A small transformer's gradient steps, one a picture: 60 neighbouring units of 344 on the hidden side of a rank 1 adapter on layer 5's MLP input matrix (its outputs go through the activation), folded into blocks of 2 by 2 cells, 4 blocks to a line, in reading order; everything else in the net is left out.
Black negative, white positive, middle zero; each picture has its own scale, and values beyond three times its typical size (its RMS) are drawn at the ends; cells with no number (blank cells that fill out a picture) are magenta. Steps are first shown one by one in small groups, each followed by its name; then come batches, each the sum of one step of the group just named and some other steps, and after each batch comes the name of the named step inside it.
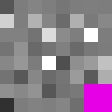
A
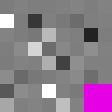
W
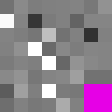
W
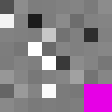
W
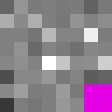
A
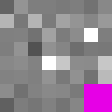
A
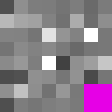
A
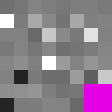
A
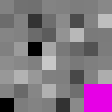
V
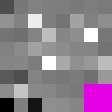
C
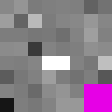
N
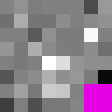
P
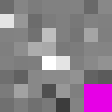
P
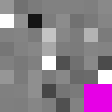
V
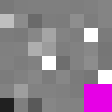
C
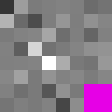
N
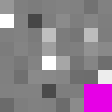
N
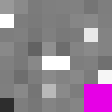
N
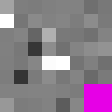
N
